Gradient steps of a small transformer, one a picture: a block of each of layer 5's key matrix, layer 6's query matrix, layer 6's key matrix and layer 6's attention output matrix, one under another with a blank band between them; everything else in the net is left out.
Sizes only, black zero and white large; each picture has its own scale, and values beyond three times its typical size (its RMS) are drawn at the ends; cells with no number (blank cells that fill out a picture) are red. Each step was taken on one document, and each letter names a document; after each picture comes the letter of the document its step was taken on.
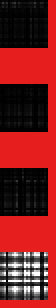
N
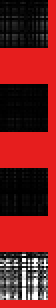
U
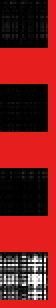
U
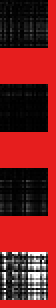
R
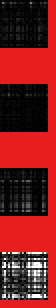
R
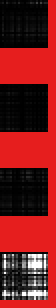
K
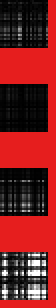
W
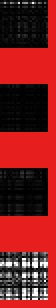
U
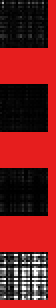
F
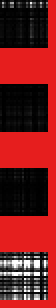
N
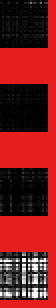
U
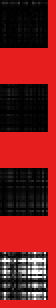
K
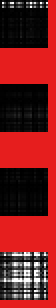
N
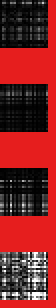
R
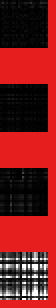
U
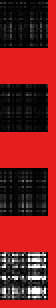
R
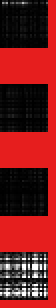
U
